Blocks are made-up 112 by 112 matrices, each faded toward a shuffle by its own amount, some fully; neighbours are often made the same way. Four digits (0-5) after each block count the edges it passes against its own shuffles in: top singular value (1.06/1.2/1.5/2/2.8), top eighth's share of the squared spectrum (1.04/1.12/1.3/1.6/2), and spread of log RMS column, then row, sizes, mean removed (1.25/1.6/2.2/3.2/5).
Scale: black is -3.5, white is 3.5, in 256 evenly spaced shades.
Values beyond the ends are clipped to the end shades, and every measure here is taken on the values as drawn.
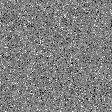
0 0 0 0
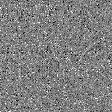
3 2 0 1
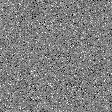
1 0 0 0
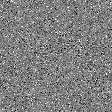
2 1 0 0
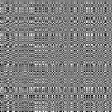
5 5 4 5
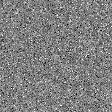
0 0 1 0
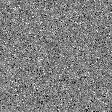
0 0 0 0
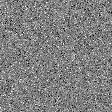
0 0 0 0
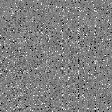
4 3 2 1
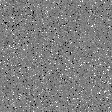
2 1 0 0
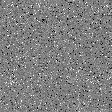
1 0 0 0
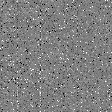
3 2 1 0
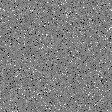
0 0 0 0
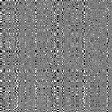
5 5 4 3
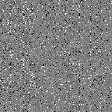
4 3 2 1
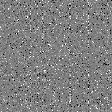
4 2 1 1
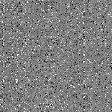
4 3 2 1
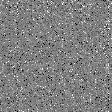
3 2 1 0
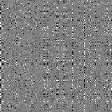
5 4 3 2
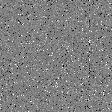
3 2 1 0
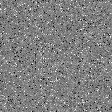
2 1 0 0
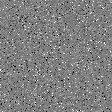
2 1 0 0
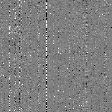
4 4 3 0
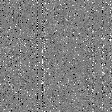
3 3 3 0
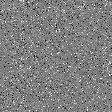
1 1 0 0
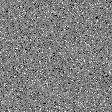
2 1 0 0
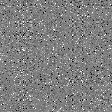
4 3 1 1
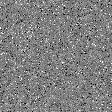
1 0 0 0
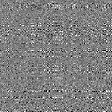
5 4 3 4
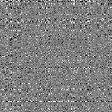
5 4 2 4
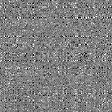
4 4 2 3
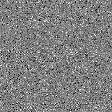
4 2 1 2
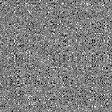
4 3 2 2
